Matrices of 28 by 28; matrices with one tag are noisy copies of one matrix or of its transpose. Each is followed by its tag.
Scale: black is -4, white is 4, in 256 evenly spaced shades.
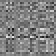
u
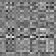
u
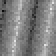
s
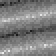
s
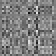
u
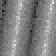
s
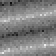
s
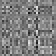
u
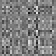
u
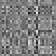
u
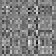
u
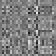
u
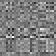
u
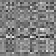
u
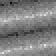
s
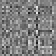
u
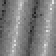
s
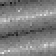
s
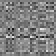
u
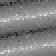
s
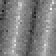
s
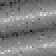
s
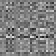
u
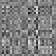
u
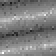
s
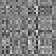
u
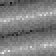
s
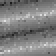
s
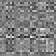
u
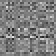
u
